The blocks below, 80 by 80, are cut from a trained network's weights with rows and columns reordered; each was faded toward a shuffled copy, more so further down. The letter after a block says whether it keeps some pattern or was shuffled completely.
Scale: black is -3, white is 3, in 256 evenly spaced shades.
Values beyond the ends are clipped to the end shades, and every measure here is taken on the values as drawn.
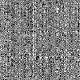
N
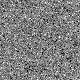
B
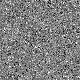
B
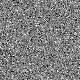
B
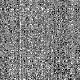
N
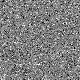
B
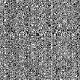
N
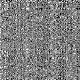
N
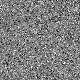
B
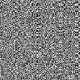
N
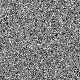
B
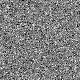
B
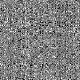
N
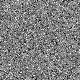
B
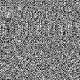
N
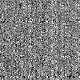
N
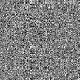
N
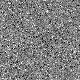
B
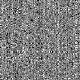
N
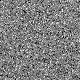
B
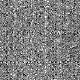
N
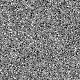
B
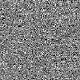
N
